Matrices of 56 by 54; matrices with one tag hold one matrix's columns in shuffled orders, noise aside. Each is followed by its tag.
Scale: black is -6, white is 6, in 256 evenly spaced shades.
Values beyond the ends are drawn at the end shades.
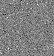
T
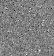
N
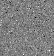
N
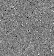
N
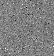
T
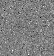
N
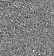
N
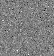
N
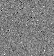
N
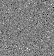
T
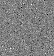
T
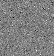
N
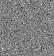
T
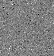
T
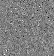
N
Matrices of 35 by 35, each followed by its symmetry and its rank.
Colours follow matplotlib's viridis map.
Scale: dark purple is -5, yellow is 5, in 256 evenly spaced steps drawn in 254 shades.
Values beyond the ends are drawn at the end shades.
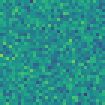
neither, full rank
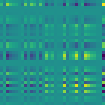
neither, rank one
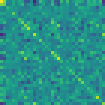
symmetric, rank five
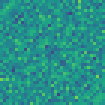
symmetric, full rank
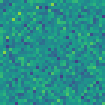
symmetric, full rank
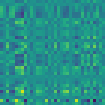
neither, rank two
